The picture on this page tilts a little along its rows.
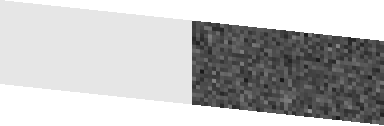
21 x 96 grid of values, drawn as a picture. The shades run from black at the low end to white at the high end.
The table splits into one row of 2 panels. Panel 1,1: very high, flat. Panel 1,2: low, fine-grained.
